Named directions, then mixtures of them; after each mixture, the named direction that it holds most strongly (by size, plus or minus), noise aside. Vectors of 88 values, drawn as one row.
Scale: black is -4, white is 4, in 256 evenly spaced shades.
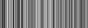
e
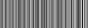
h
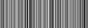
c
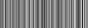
h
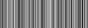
h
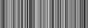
c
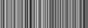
c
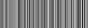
h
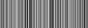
c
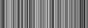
c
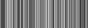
e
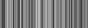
e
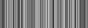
e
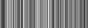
e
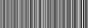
h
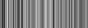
e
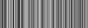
e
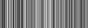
e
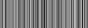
h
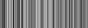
e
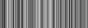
e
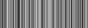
e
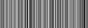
c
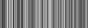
e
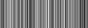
c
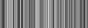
e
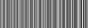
h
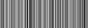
c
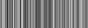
e
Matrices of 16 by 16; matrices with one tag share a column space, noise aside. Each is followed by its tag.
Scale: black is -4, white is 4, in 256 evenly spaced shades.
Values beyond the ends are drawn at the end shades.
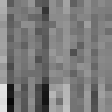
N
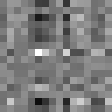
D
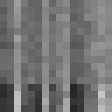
N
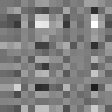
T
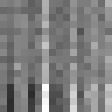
N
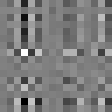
D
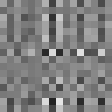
D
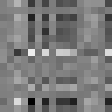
D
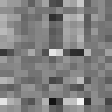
D
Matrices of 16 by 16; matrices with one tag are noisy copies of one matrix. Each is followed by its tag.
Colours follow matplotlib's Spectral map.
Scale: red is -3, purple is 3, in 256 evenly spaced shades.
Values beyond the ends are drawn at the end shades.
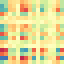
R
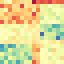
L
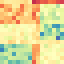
L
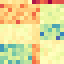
L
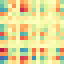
R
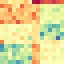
L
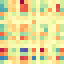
R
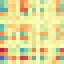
R
